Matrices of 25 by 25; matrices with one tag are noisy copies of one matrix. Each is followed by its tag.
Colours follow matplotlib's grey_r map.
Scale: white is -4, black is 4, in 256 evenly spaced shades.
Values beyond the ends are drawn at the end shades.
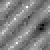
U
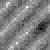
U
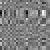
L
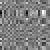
L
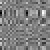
L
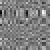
L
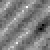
U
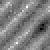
U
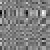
L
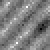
U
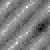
U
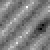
U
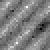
U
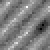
U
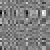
L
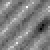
U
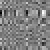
L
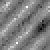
U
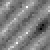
U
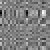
L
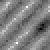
U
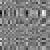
L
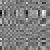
L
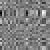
L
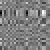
L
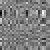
L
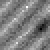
U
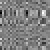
L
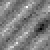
U
